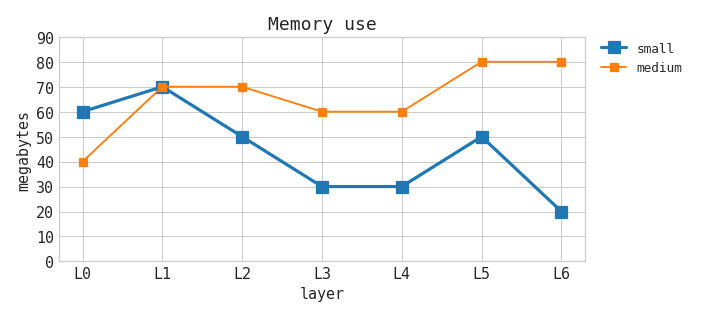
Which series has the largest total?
medium
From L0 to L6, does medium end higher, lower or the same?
higher
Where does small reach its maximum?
L1
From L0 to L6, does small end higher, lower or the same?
lower
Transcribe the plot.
Title: Memory use
x-axis: layer, ticks L0 L1 L2 L3 L4 L5 L6
y-axis: megabytes, ticks 0 10 20 30 40 50 60 70 80 90
Legend: small, medium
Values:
small: 60 70 50 30 30 50 20
medium: 40 70 70 60 60 80 80
